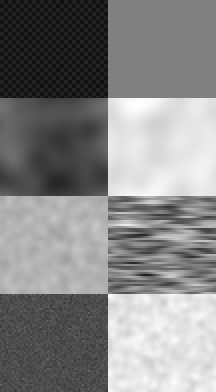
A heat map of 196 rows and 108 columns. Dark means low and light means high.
The table splits into 4 rows of 2 panels. Panel 1,1: very low, checkered, faint in contrast. Panel 1,2: middling, flat. Panel 2,1: low, smooth. Panel 2,2: very high, smooth, faint in contrast. Panel 3,1: high, blotchy, faint in contrast. Panel 3,2: middling, streaked across, strong in contrast. Panel 4,1: low, fine-grained, faint in contrast. Panel 4,2: very high, blotchy, faint in contrast.
